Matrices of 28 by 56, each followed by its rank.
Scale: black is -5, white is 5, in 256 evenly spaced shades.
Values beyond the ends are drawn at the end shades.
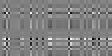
one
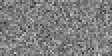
full rank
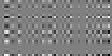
one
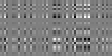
one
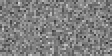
full rank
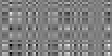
one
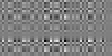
one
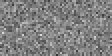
full rank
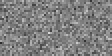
full rank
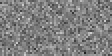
full rank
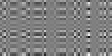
one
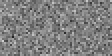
full rank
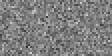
full rank
